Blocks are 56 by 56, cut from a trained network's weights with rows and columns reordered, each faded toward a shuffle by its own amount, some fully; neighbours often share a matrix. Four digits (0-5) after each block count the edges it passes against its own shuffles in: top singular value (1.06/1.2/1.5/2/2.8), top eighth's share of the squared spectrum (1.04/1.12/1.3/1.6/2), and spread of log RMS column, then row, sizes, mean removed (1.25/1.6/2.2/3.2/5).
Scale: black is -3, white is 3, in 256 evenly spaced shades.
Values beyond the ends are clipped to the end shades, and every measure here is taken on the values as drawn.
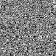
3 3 0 1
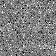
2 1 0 0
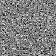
3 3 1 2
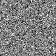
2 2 0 0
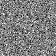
0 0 0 0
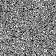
1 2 0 0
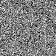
0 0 0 0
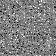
1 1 1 0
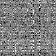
3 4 3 0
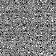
2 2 2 0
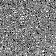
0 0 0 0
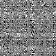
3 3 3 0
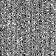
3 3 0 1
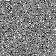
0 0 0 0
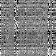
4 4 4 0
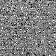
1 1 1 0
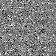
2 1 1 0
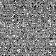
2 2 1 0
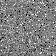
0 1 0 0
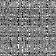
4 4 4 0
